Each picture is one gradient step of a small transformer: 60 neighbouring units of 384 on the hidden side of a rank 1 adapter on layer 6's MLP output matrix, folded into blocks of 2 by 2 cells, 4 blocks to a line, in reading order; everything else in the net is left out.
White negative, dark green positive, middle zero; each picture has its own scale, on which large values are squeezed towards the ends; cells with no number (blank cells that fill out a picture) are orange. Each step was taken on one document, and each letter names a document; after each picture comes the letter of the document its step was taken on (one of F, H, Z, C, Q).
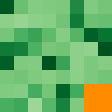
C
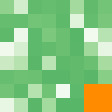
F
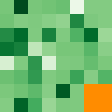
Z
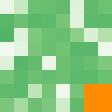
C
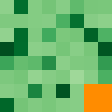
Z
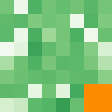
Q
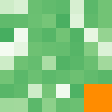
Q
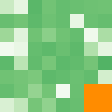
F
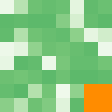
C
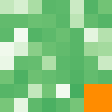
Q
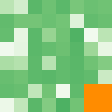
F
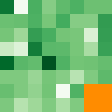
Q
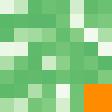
C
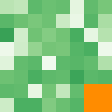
Z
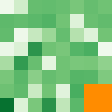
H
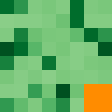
H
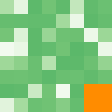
Z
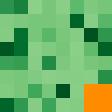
F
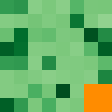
F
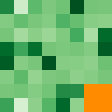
C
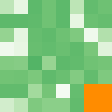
Z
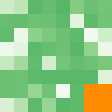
F
